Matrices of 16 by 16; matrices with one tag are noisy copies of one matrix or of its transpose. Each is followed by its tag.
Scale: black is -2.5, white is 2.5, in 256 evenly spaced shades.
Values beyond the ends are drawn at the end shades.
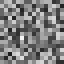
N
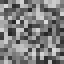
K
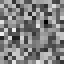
N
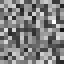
N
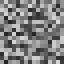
N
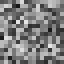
K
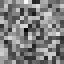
K
